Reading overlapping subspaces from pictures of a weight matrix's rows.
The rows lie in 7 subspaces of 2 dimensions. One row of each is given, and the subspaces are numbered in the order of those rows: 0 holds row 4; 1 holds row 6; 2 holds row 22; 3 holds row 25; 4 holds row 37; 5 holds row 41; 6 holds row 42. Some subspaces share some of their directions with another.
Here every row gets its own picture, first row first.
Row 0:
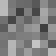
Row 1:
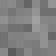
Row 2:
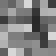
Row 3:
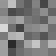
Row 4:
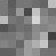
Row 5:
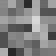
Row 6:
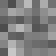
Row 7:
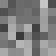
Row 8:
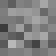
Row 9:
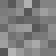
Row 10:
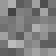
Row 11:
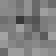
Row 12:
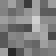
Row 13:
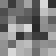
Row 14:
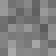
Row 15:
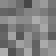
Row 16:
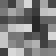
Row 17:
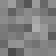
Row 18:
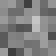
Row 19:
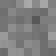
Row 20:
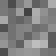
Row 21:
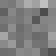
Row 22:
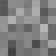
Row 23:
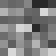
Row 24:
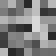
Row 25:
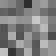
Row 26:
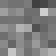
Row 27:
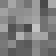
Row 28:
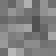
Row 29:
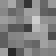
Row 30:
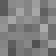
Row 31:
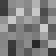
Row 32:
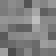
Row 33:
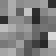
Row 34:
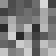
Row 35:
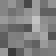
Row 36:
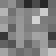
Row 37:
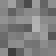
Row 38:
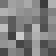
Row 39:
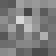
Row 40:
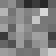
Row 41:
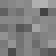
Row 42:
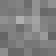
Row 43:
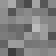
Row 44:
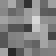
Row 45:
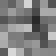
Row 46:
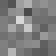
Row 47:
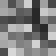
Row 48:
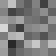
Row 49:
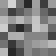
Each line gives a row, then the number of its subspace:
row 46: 6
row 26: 5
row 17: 4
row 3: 1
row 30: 2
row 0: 2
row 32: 4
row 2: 0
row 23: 5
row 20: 0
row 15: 3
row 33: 0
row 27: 3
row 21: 5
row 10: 4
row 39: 6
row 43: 4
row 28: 4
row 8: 1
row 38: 3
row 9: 0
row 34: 3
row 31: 2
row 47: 2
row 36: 5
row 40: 5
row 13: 3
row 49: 1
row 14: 2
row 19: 5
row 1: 0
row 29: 6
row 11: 6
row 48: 1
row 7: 3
